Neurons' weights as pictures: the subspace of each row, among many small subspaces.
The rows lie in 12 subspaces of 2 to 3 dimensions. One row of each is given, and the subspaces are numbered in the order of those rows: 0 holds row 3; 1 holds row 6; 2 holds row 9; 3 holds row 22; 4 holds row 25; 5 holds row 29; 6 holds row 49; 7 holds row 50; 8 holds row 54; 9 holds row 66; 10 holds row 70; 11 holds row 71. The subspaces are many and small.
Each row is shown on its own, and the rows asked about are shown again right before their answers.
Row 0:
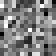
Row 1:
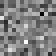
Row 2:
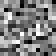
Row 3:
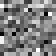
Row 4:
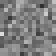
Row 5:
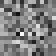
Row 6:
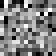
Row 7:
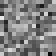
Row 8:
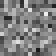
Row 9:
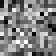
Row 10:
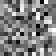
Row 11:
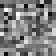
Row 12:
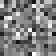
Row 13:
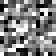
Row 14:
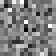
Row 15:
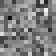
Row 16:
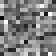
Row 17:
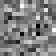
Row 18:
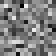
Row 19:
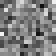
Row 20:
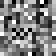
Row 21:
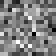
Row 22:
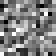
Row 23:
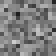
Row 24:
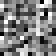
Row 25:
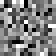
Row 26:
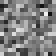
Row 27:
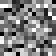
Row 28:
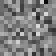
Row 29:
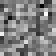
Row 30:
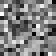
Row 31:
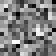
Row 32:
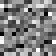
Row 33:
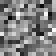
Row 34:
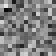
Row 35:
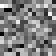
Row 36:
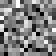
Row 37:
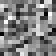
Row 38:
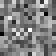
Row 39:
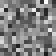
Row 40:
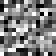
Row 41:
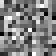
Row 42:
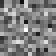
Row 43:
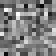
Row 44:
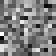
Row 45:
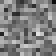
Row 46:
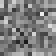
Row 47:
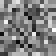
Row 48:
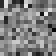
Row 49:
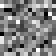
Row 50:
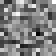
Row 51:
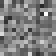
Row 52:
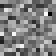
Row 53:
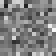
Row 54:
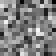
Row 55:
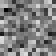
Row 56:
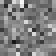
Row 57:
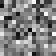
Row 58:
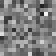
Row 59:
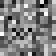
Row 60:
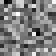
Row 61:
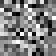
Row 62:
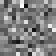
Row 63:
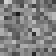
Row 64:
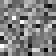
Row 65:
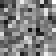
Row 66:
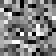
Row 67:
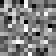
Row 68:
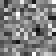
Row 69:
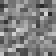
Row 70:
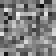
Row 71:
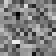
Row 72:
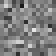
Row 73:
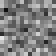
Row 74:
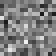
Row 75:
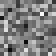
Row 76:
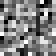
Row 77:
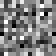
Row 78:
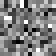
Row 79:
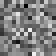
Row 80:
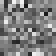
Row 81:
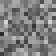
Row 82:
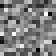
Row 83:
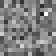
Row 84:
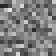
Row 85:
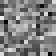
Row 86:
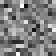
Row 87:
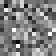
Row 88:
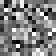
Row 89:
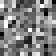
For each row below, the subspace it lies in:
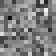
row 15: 9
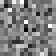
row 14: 4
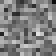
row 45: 7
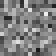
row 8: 6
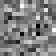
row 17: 9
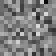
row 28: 9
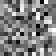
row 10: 9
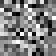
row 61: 9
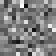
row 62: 0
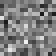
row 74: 2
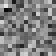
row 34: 4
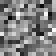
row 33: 5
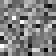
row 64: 7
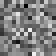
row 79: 11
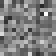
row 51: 5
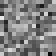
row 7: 1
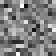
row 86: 0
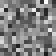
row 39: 9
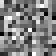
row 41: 7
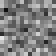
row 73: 4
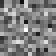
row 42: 4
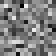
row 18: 0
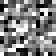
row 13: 3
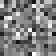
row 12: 8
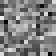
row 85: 1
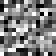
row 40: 3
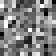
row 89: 8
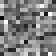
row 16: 1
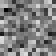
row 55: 4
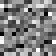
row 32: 0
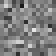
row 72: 6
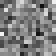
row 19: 7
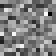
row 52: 0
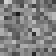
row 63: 7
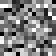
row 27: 6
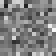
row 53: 1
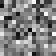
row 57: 8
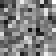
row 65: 8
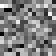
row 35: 6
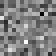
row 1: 2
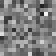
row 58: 5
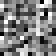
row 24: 5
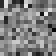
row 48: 1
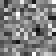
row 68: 8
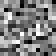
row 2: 9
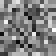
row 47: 2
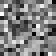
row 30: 1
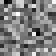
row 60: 7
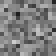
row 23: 11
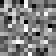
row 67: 4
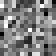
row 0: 8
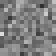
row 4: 7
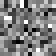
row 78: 6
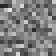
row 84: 6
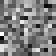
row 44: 7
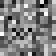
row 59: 11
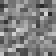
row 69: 3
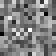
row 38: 11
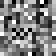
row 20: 11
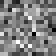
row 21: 2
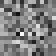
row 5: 9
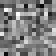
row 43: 10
